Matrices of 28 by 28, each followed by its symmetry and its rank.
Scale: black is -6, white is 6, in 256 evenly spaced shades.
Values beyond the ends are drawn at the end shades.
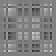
symmetric, rank one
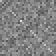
symmetric, full rank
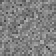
symmetric, full rank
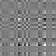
symmetric, rank one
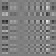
neither, rank one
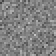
symmetric, full rank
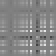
symmetric, rank one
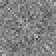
symmetric, full rank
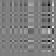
neither, rank one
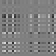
neither, rank one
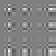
symmetric, rank one
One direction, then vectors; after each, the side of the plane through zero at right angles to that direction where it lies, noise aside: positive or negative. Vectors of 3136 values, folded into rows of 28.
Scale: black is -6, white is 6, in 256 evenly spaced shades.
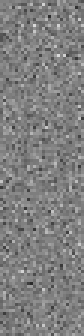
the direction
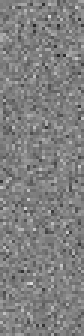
negative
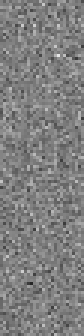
positive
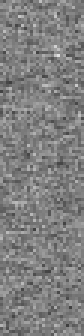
positive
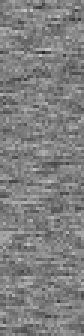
negative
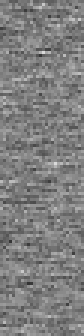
positive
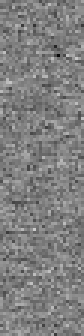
negative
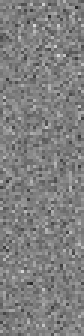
positive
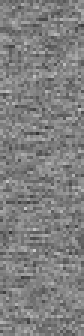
negative
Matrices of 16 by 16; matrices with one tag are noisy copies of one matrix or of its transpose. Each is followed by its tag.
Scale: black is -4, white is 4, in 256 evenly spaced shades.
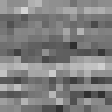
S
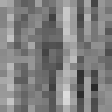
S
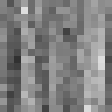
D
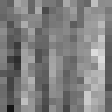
D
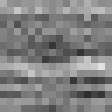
S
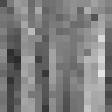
D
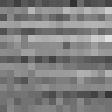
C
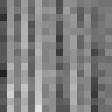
C
